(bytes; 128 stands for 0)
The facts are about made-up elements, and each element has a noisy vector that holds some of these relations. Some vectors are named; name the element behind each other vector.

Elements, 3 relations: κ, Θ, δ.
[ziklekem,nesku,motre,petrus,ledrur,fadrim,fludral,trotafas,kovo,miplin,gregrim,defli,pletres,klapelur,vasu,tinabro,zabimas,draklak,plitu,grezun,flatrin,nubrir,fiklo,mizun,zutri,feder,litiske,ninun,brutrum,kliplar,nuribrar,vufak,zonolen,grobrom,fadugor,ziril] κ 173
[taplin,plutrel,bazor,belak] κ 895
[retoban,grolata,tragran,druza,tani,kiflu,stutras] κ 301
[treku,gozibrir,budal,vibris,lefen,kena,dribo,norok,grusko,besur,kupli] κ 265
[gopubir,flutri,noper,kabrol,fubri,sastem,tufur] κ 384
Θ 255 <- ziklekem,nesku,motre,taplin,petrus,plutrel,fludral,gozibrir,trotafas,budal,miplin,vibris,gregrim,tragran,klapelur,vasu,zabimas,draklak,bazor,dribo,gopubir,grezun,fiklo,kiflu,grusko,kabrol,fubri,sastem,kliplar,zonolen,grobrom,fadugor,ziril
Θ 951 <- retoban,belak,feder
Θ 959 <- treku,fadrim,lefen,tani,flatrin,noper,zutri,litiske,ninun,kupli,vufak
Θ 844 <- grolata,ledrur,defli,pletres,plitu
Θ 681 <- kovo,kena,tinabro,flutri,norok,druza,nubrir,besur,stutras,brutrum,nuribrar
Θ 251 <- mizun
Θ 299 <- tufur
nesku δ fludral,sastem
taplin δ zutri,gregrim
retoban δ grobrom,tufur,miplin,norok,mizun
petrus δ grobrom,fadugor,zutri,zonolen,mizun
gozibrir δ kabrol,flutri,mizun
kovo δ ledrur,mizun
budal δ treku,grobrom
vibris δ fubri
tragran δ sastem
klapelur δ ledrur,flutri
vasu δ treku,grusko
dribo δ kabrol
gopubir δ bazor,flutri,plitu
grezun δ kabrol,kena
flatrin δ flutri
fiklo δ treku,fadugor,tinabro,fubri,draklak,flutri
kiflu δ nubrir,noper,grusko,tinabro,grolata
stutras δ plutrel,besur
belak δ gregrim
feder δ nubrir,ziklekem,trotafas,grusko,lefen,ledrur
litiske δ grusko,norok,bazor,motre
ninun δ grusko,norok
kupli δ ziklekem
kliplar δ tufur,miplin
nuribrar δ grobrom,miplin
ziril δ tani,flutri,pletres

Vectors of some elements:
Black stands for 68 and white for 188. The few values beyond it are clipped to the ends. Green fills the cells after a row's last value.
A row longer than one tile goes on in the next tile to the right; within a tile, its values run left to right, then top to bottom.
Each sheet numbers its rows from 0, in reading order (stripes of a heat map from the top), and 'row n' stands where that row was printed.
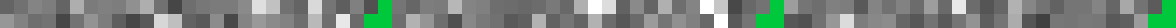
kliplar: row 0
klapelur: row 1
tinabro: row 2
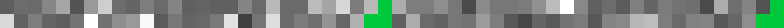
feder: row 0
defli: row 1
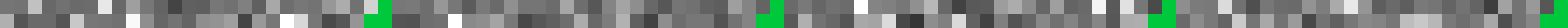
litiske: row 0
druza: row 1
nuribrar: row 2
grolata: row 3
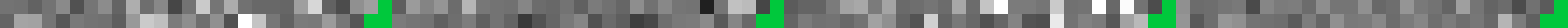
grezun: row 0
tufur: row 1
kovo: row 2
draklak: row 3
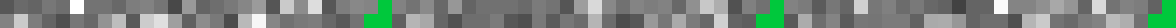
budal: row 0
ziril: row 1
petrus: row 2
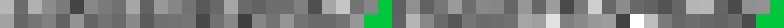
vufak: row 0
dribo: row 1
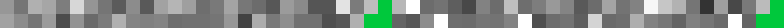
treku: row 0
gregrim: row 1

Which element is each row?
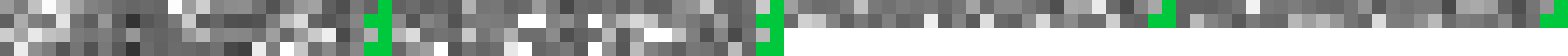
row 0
flutri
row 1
vasu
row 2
fiklo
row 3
vibris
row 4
flatrin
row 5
taplin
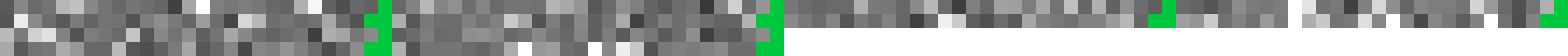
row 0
gozibrir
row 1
lefen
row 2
grobrom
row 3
tragran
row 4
tani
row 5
grusko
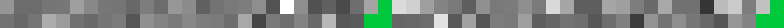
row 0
fubri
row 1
zutri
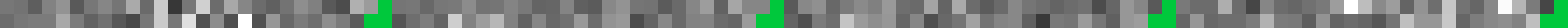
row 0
kabrol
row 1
stutras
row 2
norok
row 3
ledrur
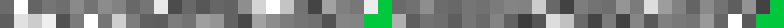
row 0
belak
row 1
miplin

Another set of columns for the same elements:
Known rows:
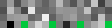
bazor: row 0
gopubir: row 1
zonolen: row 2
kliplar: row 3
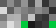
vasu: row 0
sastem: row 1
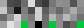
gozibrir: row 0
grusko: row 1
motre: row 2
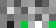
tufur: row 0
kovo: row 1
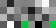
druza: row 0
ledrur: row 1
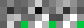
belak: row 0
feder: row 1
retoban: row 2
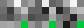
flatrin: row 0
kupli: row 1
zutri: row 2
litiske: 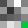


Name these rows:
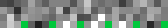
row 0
vibris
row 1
gregrim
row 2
ziril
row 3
kiflu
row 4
nuribrar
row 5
fubri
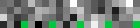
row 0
fludral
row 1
mizun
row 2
noper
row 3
budal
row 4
grolata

